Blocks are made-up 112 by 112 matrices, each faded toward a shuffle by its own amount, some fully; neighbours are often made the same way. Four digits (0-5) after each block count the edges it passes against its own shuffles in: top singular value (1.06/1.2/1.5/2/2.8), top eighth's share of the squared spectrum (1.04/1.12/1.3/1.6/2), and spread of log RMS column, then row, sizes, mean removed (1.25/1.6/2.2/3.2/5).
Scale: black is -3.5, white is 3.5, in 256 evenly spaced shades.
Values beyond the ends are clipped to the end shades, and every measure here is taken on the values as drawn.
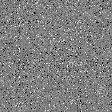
1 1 1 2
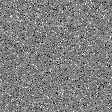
0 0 0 0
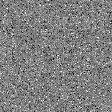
3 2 1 0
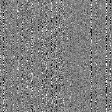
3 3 4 0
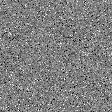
0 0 0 0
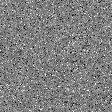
0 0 0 0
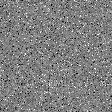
2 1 0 0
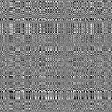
5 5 4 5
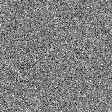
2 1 0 0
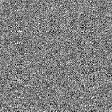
4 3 2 2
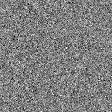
2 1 0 0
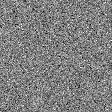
0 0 0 0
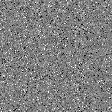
3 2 1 0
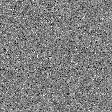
0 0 0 1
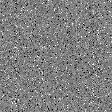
1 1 2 0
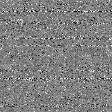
2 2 0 3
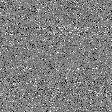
1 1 0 2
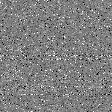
1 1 0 2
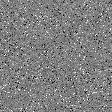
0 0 0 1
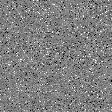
3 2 0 1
